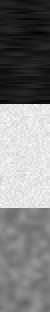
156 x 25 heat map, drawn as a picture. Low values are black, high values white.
The table splits into 3 rows of 1 panel. Panel 1,1: very low, streaked across, faint in contrast. Panel 2,1: very high, fine-grained, faint in contrast. Panel 3,1: middling, blotchy, faint in contrast.
